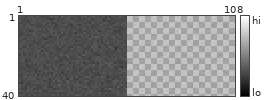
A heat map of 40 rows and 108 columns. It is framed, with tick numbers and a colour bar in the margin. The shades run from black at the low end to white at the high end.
The table splits into one row of 2 panels. Panel 1,1: low, fine-grained, faint in contrast. Panel 1,2: high, checkered.
